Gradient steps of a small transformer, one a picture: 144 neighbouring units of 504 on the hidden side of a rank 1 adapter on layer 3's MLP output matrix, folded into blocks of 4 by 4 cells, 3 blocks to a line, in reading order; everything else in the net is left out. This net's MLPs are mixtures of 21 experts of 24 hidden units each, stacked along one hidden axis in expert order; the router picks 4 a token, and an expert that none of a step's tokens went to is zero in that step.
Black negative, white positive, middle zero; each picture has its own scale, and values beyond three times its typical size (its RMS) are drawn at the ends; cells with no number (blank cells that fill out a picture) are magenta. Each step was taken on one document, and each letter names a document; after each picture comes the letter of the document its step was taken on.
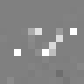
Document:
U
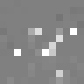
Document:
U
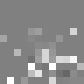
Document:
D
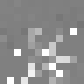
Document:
U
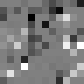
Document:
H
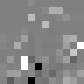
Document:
H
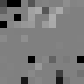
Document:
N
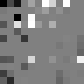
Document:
N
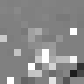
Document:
D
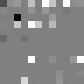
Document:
N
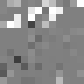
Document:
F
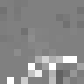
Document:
D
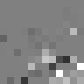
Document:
U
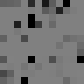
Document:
N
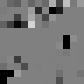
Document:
F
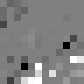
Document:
H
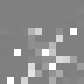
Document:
U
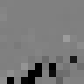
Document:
H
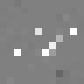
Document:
U
